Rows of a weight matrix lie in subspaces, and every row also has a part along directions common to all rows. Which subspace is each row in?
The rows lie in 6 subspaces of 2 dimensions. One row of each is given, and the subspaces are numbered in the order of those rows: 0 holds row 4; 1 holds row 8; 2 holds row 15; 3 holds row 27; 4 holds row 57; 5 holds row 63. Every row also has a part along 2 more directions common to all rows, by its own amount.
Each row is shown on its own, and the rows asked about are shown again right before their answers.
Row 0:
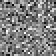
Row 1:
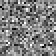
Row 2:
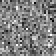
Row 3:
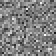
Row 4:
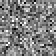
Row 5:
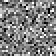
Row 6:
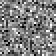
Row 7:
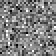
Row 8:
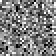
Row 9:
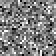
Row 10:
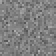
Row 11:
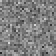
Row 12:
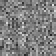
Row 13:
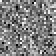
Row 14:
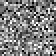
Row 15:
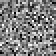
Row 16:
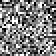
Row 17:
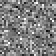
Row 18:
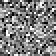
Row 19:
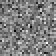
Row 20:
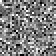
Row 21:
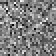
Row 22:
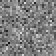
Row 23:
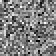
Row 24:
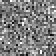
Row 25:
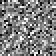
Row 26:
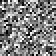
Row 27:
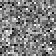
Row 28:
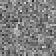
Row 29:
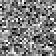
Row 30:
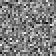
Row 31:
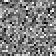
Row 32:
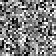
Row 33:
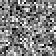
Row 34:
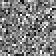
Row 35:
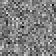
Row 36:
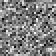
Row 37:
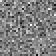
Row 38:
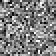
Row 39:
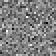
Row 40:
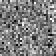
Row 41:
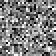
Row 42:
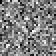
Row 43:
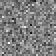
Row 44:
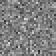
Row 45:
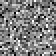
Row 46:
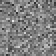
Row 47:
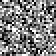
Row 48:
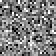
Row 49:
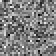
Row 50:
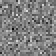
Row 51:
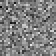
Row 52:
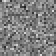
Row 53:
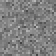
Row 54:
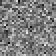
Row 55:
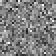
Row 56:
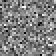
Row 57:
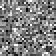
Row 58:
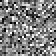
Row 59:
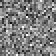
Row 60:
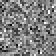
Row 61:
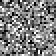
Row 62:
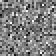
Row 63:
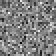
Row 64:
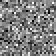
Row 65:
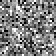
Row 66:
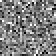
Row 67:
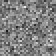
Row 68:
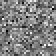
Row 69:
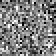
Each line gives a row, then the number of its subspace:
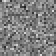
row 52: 5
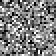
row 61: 5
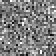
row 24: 1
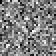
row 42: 4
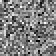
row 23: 5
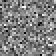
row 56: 5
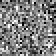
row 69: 1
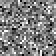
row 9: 5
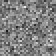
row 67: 1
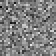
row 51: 0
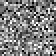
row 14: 2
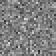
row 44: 4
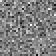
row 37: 3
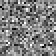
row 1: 0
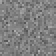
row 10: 4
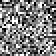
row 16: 1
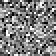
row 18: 5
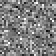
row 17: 4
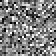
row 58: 0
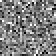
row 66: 3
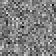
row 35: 0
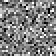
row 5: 2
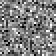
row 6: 4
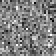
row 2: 1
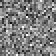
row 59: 0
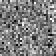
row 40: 1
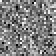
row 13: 1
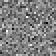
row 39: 2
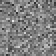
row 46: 1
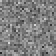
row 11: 3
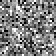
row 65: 0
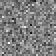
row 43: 3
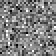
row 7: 5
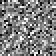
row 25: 4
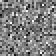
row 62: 2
